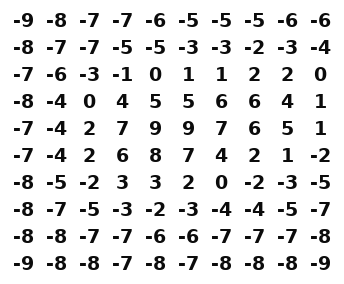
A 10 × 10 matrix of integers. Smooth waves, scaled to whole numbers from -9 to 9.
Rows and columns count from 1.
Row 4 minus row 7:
0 1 2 1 2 3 6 8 7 6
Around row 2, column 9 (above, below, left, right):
-6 2 -2 -4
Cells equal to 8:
1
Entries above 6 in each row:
0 0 0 0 4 2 0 0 0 0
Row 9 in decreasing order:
-6 -6 -7 -7 -7 -7 -7 -8 -8 -8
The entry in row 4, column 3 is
0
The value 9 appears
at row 5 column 5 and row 5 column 6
